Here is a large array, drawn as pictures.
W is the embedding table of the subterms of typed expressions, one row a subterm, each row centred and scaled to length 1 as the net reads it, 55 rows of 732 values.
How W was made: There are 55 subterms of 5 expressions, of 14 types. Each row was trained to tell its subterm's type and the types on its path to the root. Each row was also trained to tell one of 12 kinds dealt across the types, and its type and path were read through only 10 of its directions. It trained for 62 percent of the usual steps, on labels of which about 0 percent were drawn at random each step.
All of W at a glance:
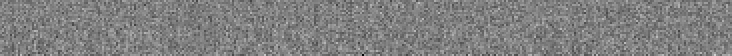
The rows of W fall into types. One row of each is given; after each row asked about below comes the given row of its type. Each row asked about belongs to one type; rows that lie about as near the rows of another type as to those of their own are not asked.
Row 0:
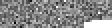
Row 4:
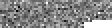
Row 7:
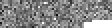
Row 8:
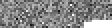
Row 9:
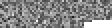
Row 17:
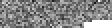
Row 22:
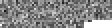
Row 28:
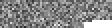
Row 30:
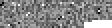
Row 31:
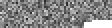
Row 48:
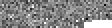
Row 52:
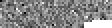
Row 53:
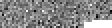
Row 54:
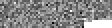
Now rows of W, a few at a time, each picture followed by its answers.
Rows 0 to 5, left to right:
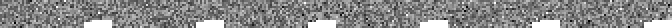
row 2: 52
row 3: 53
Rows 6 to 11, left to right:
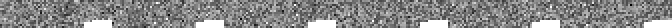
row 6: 53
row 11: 54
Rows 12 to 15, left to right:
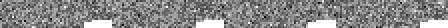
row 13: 8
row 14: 9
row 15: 0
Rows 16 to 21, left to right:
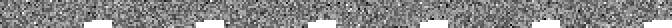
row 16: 4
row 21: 7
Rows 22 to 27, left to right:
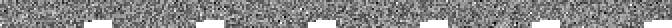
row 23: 4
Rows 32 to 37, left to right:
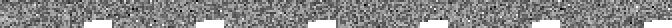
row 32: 9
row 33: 54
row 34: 30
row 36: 30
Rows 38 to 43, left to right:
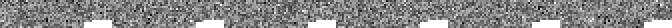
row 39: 4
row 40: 53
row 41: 17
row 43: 22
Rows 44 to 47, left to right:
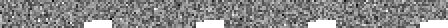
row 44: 22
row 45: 9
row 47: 17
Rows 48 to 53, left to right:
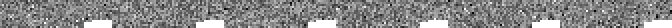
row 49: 17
